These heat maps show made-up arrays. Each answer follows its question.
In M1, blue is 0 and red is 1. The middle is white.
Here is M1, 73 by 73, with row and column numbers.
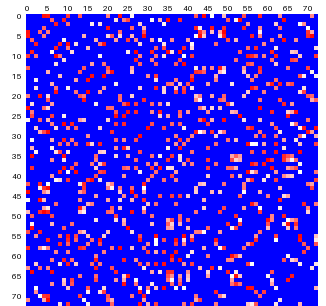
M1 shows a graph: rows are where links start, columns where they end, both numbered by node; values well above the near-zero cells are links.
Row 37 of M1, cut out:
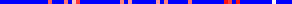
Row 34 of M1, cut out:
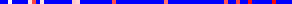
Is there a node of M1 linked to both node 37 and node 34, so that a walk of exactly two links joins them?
yes
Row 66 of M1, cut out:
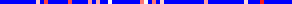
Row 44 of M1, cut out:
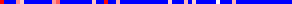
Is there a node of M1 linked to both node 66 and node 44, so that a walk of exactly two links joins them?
no
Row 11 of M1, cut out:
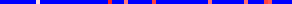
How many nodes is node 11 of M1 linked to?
8
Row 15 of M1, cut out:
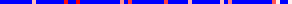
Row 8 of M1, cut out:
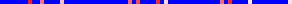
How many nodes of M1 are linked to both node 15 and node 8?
5
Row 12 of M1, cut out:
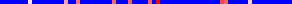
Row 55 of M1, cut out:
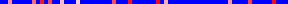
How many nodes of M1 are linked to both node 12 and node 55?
5
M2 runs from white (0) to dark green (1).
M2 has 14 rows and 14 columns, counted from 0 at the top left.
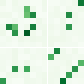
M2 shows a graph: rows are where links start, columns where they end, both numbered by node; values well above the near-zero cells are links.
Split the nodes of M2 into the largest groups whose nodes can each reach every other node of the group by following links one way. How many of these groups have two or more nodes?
3
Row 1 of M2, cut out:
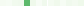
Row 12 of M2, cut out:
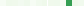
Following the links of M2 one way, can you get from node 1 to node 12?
yes
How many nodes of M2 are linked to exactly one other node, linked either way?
6
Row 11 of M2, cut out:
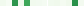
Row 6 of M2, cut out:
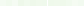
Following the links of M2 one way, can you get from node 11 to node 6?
no
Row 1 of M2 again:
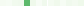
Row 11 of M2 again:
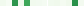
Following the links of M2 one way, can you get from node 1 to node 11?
yes
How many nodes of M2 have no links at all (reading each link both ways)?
3
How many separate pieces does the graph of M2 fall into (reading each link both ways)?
6
